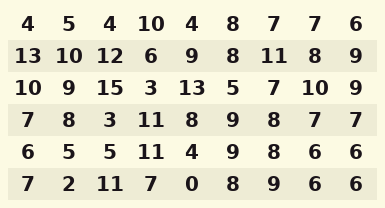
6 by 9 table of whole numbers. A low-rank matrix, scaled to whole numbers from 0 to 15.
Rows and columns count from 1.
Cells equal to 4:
4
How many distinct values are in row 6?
7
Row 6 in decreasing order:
11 9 8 7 7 6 6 2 0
